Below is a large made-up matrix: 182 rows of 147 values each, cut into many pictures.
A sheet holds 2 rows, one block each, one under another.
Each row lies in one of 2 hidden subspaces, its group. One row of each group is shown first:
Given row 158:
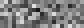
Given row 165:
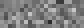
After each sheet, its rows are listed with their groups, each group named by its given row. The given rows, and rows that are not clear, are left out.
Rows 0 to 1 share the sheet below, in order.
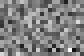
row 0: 165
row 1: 165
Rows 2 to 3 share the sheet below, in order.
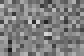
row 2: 165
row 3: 158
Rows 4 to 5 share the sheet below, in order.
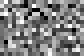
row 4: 158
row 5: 165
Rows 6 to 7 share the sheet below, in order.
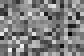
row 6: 158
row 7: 158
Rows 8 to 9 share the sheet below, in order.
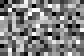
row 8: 158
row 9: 158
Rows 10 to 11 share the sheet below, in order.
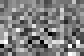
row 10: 165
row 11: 158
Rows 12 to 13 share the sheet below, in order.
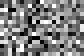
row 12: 165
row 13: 158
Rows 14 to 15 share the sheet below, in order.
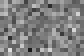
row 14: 158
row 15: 165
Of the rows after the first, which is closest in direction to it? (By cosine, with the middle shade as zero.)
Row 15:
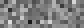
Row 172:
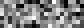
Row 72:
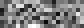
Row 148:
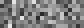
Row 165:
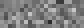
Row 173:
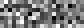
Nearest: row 148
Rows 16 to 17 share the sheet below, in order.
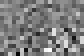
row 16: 158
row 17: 165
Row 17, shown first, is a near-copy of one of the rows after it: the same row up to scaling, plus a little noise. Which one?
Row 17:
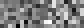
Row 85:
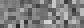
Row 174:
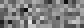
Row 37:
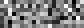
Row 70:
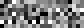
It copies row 85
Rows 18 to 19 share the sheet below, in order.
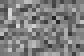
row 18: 165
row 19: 158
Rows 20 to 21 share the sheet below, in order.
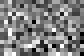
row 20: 165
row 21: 165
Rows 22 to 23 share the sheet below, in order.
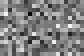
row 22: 158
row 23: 158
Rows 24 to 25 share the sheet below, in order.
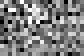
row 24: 165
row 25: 158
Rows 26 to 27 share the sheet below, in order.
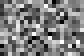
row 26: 165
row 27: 158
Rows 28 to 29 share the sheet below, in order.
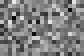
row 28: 165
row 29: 158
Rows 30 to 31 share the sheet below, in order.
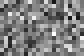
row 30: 158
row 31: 165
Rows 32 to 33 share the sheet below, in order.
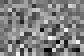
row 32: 158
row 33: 165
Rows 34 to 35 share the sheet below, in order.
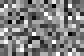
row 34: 158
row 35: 158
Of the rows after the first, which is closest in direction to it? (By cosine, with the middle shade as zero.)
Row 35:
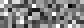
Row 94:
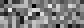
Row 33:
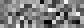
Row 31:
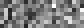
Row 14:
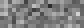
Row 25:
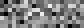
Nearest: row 14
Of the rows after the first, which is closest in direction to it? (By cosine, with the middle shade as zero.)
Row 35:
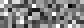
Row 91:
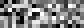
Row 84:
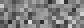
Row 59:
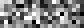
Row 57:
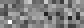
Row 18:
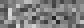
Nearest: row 59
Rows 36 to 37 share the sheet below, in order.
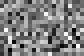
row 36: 158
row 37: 165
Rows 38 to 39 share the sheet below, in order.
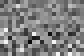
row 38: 158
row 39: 158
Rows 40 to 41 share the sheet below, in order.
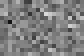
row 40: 158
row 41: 165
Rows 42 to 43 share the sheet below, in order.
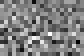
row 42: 165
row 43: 158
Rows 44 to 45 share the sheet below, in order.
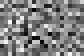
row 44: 158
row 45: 158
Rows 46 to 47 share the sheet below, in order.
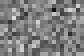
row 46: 165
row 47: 158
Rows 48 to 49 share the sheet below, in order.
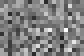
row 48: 158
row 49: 165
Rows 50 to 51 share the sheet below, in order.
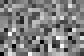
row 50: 158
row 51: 165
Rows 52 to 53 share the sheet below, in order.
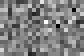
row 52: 165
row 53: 165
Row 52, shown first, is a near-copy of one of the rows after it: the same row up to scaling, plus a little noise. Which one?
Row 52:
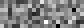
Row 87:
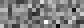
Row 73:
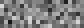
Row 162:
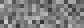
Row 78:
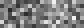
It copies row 87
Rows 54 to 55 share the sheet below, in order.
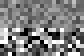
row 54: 165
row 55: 158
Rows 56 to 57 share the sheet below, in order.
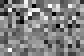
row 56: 158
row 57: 158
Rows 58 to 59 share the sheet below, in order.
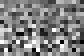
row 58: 165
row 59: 165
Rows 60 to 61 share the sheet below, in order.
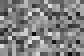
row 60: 158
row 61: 158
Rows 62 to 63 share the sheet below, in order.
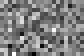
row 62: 158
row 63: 165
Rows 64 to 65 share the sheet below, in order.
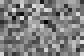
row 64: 165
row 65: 165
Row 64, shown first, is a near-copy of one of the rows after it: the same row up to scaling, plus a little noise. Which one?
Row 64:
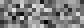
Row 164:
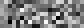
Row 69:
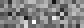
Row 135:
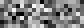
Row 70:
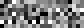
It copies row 135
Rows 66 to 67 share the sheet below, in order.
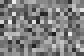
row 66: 165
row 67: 158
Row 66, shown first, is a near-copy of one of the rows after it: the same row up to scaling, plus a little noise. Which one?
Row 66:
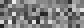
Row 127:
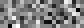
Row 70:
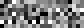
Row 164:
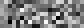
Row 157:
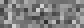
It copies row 70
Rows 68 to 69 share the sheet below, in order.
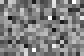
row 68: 165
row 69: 165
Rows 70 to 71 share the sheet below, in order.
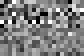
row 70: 165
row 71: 158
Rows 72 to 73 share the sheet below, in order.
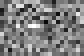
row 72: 165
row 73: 165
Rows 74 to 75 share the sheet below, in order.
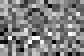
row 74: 158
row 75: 158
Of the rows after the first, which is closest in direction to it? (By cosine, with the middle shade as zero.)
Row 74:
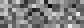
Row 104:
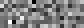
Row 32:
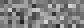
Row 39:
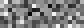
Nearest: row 39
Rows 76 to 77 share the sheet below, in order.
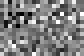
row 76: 165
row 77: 165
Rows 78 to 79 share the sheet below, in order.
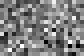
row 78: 165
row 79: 158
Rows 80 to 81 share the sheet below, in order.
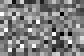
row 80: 165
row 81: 158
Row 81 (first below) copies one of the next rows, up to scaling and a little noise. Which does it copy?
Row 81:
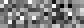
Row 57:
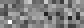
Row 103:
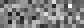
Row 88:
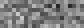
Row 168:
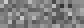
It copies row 168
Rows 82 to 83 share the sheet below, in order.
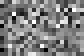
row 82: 165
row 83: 165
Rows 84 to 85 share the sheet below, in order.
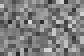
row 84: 165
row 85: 165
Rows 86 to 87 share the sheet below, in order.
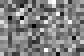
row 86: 165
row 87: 165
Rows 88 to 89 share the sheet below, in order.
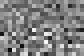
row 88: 158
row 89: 158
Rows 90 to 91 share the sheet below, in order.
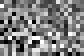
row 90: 165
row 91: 158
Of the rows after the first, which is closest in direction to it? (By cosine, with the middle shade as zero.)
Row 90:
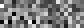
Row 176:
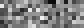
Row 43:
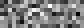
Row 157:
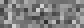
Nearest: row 176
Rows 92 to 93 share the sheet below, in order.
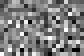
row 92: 165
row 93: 165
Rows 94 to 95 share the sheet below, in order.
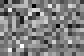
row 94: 158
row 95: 158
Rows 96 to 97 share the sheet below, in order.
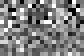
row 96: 165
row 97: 158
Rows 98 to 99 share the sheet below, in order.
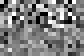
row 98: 165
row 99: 158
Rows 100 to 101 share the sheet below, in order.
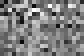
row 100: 158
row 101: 165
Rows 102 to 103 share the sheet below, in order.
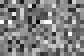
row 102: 165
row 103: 158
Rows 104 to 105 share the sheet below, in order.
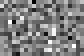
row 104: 158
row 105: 165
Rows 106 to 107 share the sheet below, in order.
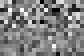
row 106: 165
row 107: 158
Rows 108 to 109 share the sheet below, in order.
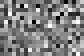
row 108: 165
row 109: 165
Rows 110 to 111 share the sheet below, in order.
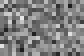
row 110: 158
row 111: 158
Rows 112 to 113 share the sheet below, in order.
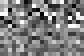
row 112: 158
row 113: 158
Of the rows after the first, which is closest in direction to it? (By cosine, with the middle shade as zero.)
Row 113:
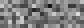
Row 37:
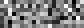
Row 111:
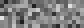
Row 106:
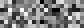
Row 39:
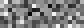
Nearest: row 39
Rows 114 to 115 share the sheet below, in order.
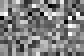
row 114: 158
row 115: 158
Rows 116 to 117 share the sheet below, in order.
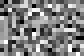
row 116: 158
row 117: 165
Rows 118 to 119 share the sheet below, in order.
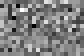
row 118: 165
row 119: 165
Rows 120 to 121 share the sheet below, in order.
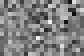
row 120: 165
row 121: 165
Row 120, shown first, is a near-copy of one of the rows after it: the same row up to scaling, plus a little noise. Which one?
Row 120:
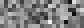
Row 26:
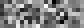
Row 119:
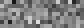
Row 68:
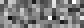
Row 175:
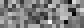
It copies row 175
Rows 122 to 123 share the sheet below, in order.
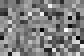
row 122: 158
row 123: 165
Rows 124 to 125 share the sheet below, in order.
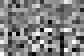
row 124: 165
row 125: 165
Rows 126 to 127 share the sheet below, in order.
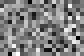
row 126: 158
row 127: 165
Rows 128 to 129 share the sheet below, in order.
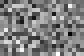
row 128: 158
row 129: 158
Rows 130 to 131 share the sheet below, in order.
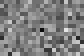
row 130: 158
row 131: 165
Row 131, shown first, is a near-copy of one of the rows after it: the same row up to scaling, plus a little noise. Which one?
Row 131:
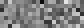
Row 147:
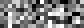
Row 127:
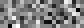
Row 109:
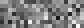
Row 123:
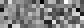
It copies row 123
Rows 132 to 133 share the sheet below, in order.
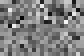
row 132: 165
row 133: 165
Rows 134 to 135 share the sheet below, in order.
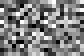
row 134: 165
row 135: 165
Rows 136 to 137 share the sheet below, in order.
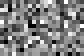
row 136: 165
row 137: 158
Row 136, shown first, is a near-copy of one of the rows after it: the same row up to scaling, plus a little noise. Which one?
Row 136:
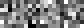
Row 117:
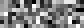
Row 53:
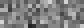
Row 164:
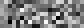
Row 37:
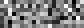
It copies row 53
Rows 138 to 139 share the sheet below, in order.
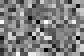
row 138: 165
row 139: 165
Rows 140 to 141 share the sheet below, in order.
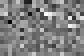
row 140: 158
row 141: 165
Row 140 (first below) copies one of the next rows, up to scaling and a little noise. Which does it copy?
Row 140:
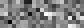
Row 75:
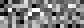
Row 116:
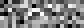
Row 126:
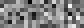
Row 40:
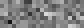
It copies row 40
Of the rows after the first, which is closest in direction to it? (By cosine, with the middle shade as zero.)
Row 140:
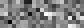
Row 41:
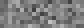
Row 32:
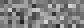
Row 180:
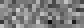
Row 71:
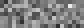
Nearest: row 180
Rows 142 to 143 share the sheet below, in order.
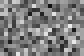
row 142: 158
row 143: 165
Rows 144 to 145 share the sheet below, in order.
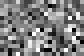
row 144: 158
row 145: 165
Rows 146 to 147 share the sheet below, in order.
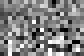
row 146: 165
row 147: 165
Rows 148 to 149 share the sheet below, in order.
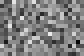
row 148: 165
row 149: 158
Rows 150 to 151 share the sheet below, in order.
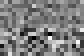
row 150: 158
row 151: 158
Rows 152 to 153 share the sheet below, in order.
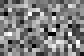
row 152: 158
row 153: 158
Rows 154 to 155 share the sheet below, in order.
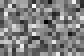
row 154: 165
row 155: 158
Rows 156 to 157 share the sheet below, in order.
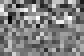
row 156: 165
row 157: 165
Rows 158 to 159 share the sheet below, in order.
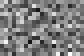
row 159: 158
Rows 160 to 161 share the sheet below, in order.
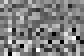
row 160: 158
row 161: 165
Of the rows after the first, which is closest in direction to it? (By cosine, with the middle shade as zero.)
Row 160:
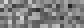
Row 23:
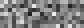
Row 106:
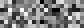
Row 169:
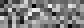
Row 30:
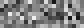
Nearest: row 23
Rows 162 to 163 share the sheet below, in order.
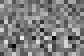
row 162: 165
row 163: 165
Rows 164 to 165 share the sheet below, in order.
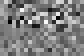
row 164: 165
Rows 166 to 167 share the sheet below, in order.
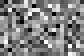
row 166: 158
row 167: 158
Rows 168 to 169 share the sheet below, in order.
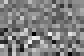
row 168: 158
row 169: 158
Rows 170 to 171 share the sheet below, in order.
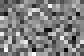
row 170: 158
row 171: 165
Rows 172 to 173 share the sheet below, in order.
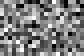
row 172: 165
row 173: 158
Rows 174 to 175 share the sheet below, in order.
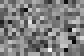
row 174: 165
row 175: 165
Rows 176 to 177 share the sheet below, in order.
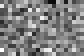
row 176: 165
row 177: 165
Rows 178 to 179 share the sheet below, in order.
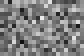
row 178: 165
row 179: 165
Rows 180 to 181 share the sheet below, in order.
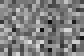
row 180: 165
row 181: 165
